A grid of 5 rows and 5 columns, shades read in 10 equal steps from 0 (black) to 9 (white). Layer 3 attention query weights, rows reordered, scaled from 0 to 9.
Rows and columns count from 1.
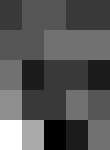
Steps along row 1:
up same down same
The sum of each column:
23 15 11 13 14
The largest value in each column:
9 6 4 4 4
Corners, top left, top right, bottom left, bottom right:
2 2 9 4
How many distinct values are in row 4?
4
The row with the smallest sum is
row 3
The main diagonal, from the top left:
2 3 2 4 4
